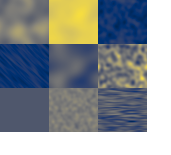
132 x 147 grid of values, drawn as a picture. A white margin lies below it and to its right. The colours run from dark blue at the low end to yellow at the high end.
The table splits into 3 rows of 3 panels. Panel 1,1: middling, smooth. Panel 1,2: very high, smooth, faint in contrast. Panel 1,3: very low, blotchy, faint in contrast. Panel 2,1: very low, slanting down to the right, faint in contrast. Panel 2,2: low, smooth. Panel 2,3: middling, blotchy, strong in contrast. Panel 3,1: low, flat. Panel 3,2: middling, blotchy, faint in contrast. Panel 3,3: low, streaked across.
